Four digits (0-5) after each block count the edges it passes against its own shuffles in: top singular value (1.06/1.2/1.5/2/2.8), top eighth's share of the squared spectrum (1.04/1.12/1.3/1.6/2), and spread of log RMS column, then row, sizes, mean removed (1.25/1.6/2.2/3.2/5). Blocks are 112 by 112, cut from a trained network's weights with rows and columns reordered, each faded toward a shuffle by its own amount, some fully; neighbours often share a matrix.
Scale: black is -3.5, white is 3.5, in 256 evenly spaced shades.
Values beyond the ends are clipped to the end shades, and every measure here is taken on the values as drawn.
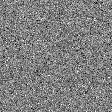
2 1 0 0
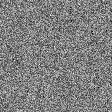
0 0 0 0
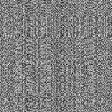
5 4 2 2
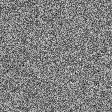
0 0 0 0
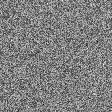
1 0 0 0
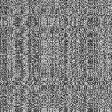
5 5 1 3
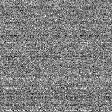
4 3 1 2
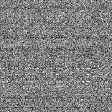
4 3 0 2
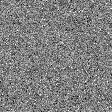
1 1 0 0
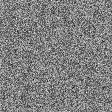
1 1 0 0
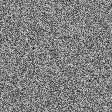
0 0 0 0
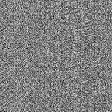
4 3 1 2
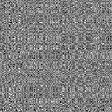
5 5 3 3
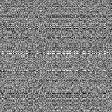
5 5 2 3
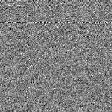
4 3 1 2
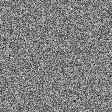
0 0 0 0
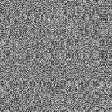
5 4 2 1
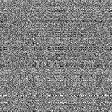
4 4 2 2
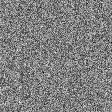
2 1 0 0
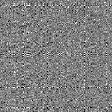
4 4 3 3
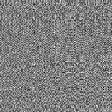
5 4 2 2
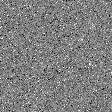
2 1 0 0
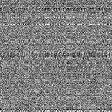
4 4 2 3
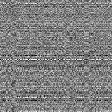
5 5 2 3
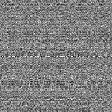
4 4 1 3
